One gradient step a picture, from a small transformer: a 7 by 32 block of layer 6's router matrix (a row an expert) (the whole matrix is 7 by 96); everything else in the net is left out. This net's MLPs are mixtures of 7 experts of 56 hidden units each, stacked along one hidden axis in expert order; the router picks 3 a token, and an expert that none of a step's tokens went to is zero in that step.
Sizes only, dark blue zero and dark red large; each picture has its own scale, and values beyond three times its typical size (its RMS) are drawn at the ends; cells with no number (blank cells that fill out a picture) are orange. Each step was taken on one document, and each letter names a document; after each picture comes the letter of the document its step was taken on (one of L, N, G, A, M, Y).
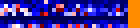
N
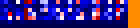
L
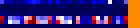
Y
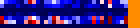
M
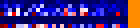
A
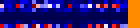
A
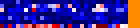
A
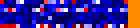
N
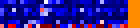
N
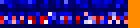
Y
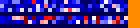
L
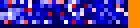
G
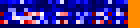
Y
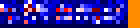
L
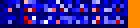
L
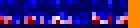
M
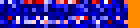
Y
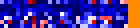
M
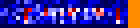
L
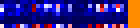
A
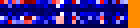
G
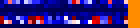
Y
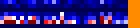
M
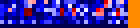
G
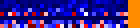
N
